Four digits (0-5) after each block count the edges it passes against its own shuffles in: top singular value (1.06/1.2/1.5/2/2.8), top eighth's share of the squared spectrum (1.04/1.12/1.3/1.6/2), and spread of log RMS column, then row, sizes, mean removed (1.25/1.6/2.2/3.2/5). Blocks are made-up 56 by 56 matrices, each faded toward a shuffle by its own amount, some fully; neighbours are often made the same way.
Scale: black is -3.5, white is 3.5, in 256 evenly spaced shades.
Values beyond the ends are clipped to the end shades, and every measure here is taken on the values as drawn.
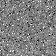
1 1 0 0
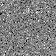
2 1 0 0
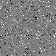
2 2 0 1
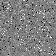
1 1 0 0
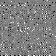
4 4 1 2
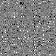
4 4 2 2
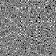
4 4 2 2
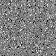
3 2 0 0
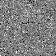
2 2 0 0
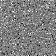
2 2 0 1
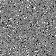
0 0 0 0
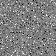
0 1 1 0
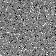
0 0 0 0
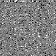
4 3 2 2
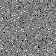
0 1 0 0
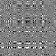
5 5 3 3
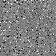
3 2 0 1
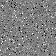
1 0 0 0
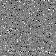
2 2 0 0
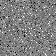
1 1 0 0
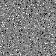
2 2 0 0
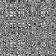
4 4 2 2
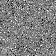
1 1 0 0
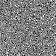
0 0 0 0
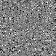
3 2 1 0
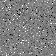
0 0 0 0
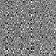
4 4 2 2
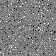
0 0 0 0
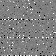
3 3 0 2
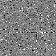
3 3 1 1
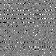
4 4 1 3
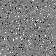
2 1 0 0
